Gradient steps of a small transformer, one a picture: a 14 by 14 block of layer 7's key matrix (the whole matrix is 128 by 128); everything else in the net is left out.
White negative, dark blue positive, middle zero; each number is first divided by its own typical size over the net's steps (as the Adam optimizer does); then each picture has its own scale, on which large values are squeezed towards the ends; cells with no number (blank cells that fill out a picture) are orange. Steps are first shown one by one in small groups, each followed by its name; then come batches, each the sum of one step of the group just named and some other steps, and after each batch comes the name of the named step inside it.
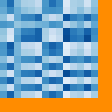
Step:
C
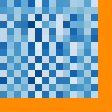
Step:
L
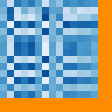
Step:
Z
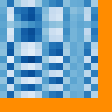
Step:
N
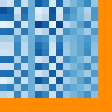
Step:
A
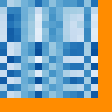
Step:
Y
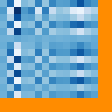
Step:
L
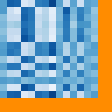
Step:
Y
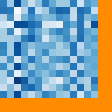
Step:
Z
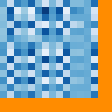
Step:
Y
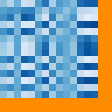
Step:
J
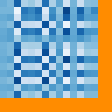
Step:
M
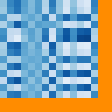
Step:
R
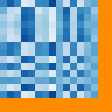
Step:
R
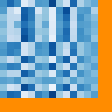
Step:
M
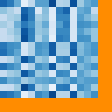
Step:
J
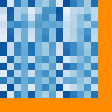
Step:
R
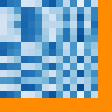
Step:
R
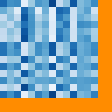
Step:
J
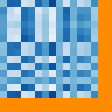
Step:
R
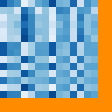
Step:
R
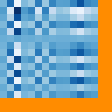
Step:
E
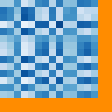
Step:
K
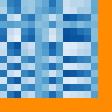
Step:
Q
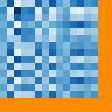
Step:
E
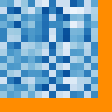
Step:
Q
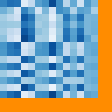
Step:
Q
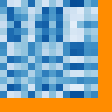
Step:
K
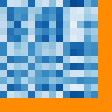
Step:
K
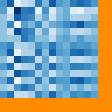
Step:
E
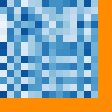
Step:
K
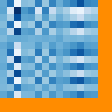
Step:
E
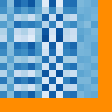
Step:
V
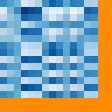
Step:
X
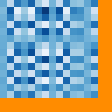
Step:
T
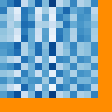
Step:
V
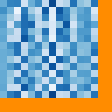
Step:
T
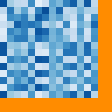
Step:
T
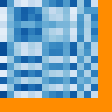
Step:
X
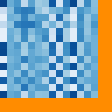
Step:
V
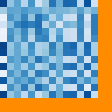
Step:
V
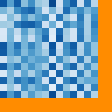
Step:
V
